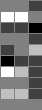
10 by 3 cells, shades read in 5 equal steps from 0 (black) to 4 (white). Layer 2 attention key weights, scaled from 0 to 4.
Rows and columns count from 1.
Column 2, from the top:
2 4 1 2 2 1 3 2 3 2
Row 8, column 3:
1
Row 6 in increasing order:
0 1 1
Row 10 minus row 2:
-2 -2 0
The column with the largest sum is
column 2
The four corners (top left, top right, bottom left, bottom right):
2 1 2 2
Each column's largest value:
4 4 3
